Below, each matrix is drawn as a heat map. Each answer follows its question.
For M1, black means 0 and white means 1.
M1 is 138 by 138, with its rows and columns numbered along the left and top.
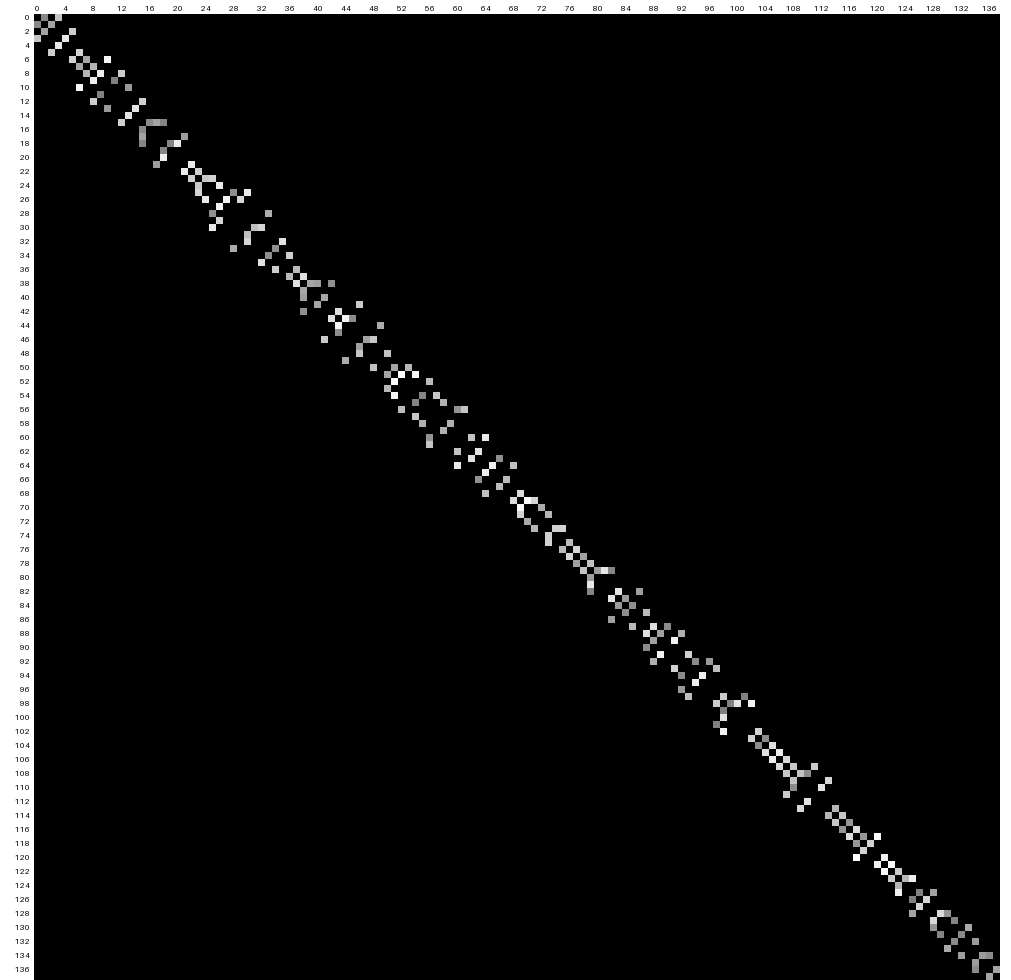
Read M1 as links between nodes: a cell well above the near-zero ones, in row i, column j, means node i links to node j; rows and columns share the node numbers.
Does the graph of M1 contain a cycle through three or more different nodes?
no
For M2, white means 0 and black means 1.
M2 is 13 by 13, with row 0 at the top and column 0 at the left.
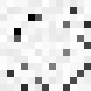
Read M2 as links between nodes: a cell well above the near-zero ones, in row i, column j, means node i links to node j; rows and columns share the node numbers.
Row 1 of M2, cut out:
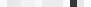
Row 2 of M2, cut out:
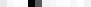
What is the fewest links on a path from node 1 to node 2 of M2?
4
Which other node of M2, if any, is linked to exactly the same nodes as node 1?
none
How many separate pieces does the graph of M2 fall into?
4
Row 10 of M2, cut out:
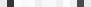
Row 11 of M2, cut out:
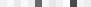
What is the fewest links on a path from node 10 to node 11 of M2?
1
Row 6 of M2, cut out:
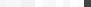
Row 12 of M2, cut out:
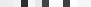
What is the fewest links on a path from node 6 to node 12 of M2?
1
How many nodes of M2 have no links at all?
2
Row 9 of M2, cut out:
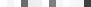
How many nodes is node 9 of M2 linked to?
3
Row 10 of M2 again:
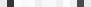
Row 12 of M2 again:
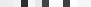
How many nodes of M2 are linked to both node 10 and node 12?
0
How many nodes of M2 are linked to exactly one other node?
4
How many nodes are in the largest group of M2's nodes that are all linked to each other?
3
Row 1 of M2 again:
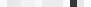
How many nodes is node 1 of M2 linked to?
1
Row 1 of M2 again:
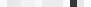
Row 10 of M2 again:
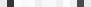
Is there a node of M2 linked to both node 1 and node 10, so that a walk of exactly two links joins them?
no
